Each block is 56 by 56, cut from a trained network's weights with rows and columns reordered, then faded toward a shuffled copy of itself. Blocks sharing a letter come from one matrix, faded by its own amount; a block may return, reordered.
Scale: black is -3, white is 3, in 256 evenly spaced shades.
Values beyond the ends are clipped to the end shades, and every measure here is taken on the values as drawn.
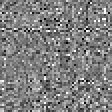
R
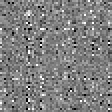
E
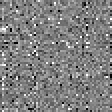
E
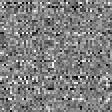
R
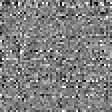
R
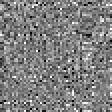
R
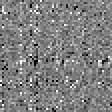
E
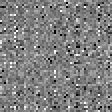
E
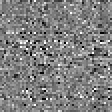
R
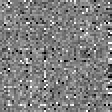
E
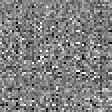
R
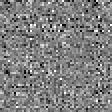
R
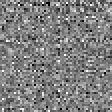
R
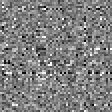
R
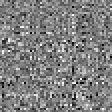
R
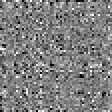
R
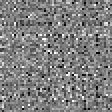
R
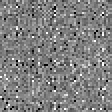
E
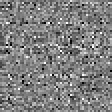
R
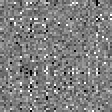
E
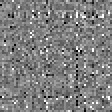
E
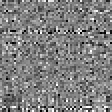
R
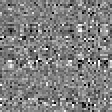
R
